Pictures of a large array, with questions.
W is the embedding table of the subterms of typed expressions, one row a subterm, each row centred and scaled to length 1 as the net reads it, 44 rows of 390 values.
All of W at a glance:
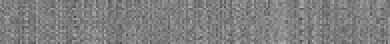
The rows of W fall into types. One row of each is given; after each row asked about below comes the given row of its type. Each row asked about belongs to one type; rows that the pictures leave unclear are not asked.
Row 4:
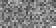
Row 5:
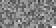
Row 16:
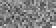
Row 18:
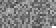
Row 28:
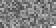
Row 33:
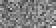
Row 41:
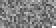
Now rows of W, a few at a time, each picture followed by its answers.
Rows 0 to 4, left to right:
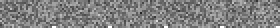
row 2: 5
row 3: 33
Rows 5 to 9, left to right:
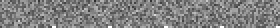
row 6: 33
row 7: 5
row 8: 41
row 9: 18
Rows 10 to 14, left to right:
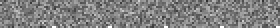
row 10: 5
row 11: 28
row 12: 5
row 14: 5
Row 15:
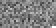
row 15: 18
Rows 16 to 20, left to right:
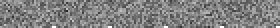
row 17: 4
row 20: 33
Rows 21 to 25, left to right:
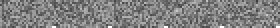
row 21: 4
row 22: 33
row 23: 4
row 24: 18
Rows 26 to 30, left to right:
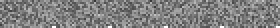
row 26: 33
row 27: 28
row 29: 18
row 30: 41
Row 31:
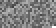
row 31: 18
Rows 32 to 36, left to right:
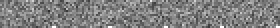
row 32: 28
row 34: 16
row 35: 5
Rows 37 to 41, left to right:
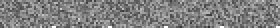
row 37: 28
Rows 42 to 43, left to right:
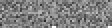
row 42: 33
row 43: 18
